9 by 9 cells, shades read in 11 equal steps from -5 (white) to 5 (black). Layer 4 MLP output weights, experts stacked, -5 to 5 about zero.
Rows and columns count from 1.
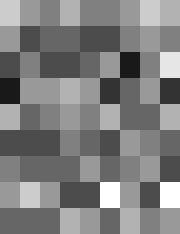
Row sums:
-12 6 6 5 -4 9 4 -10 -2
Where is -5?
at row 8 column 6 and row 8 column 9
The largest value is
4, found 2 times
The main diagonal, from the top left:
-3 2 2 -2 0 2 0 2 -1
